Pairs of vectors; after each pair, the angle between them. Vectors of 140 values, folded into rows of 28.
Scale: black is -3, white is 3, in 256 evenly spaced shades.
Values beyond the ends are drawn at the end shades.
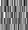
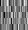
nearly opposite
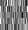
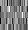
nearly opposite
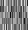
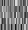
orthogonal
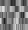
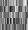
partly opposed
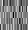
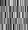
partly opposed
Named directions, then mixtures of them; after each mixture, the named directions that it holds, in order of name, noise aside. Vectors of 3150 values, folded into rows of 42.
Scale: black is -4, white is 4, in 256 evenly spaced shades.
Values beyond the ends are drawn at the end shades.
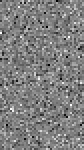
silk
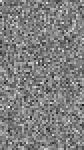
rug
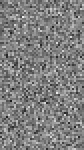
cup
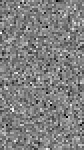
rug, silk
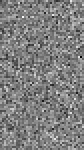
cup, silk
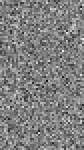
cup, rug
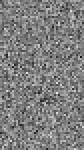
cup, rug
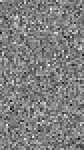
cup, rug, silk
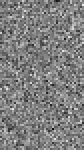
cup, rug, silk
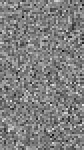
cup, rug, silk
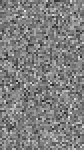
cup, silk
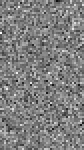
cup, rug, silk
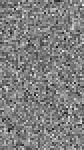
cup, rug, silk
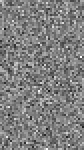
cup, rug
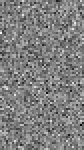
rug, silk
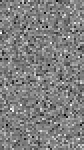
silk
